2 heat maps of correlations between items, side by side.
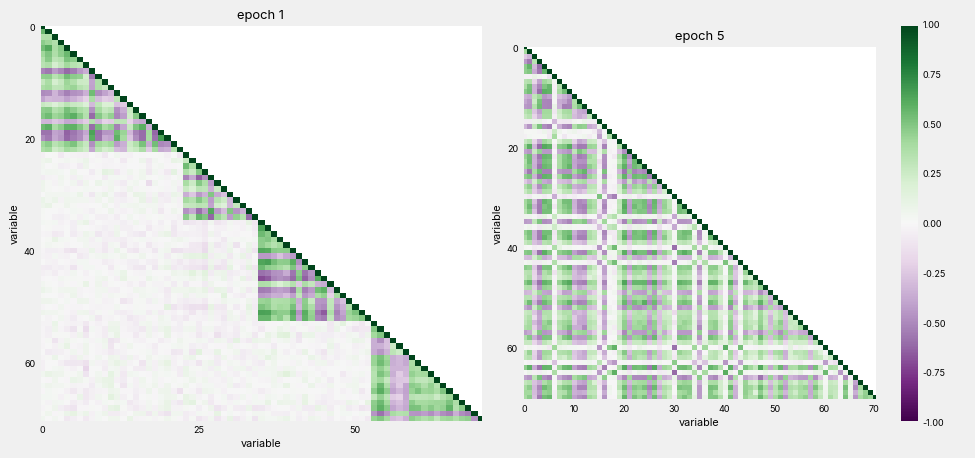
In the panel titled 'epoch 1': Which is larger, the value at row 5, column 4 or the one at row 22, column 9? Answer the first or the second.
the first
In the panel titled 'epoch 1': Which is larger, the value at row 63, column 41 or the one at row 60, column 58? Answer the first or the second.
the first
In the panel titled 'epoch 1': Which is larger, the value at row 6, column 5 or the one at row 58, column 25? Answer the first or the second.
the first
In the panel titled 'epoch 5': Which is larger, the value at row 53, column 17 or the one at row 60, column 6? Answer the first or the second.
the second
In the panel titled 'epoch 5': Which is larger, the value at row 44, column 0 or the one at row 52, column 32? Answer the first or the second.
the first
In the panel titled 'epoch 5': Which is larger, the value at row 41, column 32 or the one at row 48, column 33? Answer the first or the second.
the first
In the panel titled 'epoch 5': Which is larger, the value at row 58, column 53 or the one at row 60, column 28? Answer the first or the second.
the first
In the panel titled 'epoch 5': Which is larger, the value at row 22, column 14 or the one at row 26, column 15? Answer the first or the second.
the first
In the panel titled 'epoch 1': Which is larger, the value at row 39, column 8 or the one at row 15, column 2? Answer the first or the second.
the second
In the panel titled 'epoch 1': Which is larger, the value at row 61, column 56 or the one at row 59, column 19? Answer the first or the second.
the second
